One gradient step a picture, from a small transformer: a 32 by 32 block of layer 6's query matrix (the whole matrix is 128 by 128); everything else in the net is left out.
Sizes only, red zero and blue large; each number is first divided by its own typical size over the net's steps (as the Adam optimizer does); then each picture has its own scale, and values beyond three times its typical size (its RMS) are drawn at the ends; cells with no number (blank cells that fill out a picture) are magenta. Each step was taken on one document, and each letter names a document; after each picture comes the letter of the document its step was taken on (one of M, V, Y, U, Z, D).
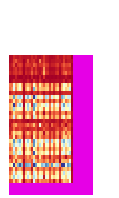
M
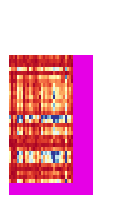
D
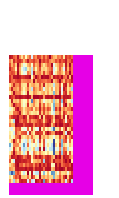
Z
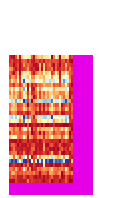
Z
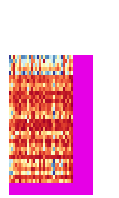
Z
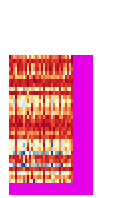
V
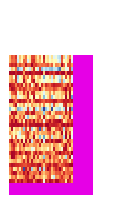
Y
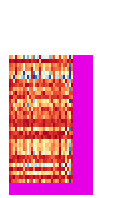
V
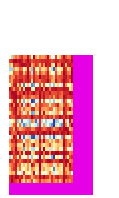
Z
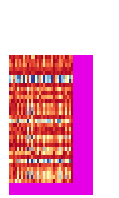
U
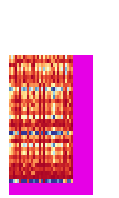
Z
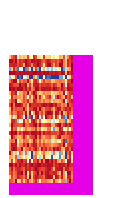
D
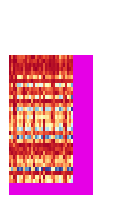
Y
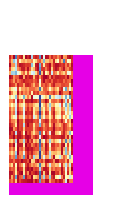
M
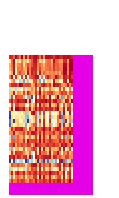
U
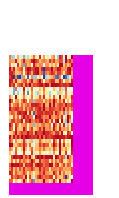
V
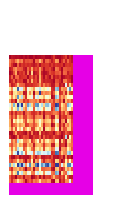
V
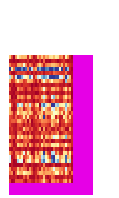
D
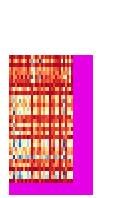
M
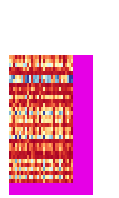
U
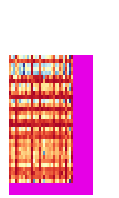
V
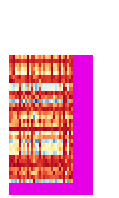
Z
